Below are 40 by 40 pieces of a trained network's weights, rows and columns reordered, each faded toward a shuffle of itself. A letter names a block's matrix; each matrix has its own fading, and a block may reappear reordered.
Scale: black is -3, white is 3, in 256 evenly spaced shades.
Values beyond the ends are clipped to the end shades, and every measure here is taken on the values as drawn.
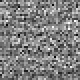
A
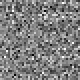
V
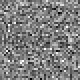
V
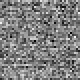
A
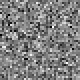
V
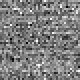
A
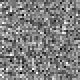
V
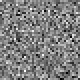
V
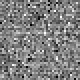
A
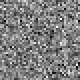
V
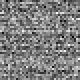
A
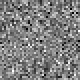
V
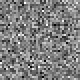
V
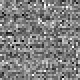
A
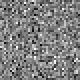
V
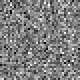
V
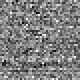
A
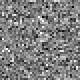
V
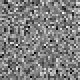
V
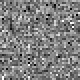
A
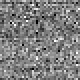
A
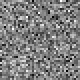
V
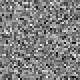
V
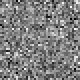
V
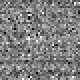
A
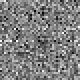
V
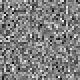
V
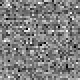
A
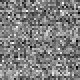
A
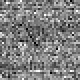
A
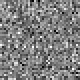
V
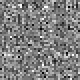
V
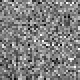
V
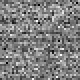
A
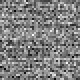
A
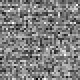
A
